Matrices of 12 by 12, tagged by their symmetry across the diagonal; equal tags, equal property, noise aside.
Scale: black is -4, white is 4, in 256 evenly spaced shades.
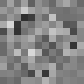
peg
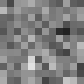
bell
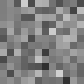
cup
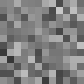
bell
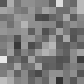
peg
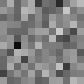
cup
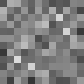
peg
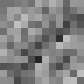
peg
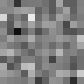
bell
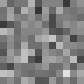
cup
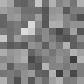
peg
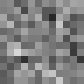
bell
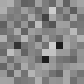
peg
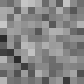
cup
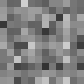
bell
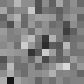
cup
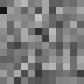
cup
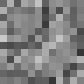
peg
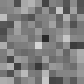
bell
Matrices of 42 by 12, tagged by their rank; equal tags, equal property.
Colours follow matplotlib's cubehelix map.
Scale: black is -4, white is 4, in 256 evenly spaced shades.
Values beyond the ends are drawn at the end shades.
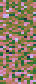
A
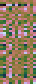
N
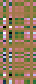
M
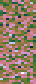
A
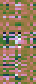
N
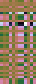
M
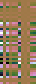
M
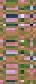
N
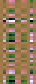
M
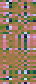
N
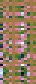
N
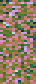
A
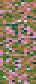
A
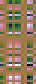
M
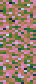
A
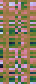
N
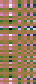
M
